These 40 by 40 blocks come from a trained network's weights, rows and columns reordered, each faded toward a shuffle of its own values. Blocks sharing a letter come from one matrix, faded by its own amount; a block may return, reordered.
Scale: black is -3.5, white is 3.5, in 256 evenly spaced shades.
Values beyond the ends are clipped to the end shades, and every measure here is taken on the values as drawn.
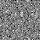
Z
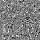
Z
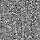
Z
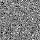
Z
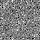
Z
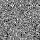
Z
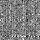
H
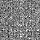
H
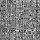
H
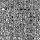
H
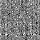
H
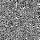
Z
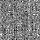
H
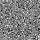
Z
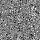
Z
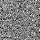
Z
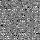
Z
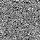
Z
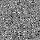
Z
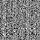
H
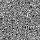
Z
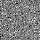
Z
